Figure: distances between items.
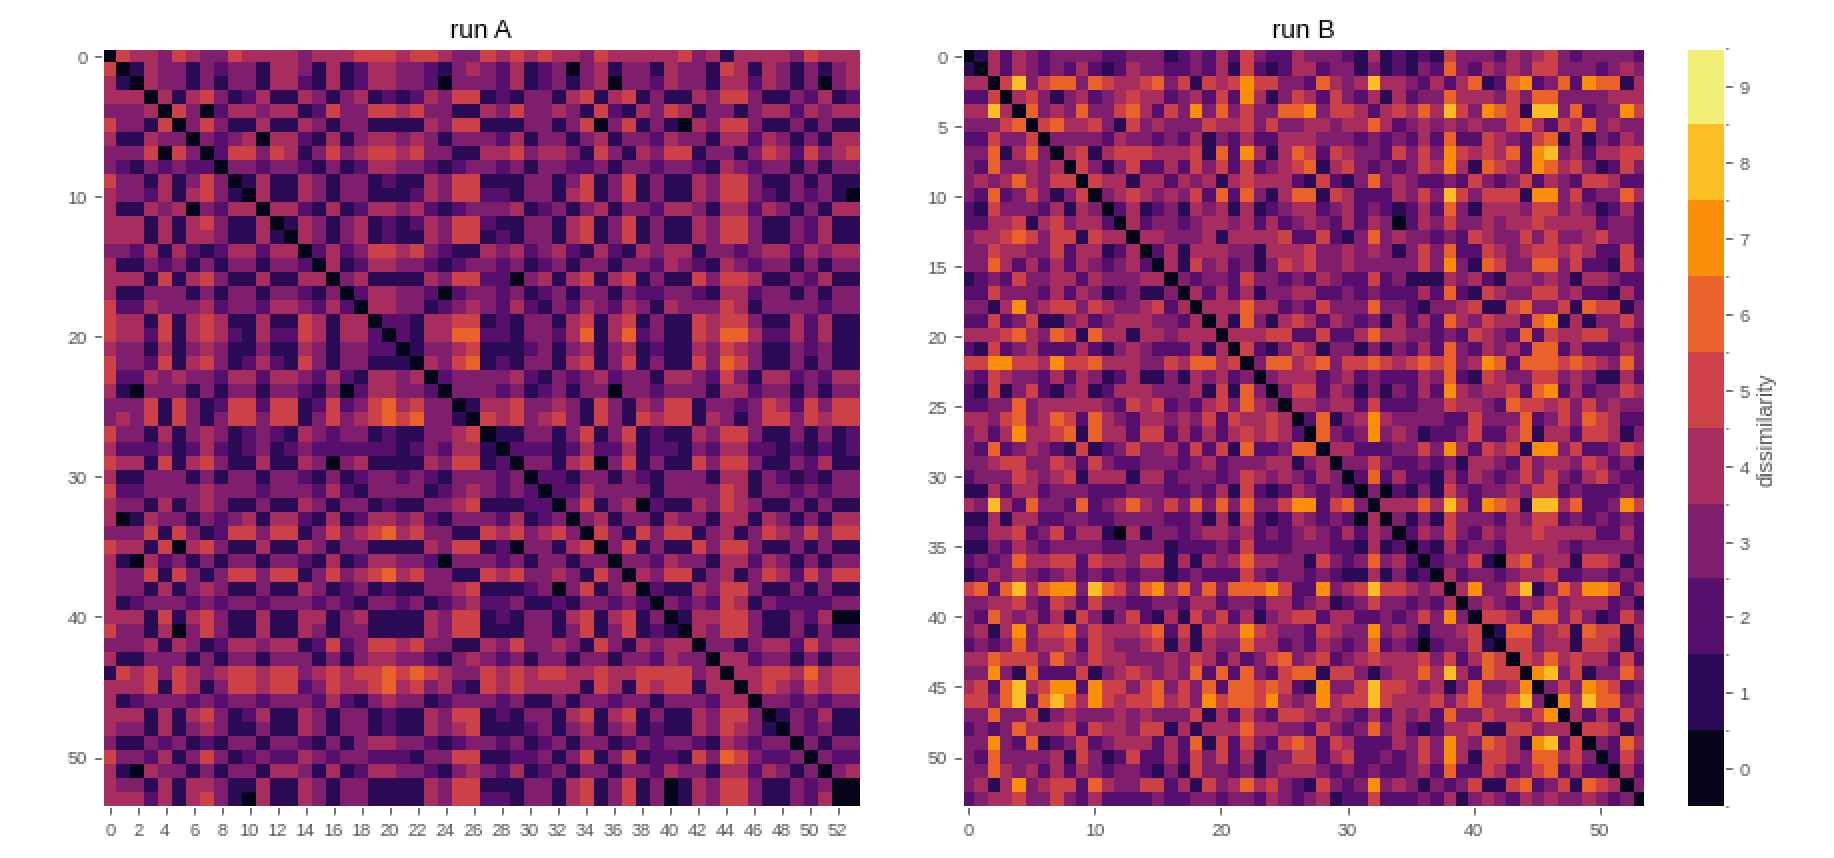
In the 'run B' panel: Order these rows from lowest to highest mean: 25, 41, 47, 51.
51, 47, 25, 41
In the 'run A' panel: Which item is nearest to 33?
1
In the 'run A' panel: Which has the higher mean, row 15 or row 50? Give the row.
50
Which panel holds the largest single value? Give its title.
run B
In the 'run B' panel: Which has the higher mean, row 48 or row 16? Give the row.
48
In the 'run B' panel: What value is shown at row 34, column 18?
3
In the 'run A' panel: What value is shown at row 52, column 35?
1
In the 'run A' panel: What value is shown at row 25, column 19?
5
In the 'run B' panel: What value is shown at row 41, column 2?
1
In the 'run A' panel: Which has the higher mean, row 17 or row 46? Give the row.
46
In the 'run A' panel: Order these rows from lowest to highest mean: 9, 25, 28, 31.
28, 9, 31, 25
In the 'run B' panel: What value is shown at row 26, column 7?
6
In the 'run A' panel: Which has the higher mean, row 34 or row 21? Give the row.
34
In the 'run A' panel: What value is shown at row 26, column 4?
1
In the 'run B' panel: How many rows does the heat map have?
54
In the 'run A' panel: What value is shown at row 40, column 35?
1
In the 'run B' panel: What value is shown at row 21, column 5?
4
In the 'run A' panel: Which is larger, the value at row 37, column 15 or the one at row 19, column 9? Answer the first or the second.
the first
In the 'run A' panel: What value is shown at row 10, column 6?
4
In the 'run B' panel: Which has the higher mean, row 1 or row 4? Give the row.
4
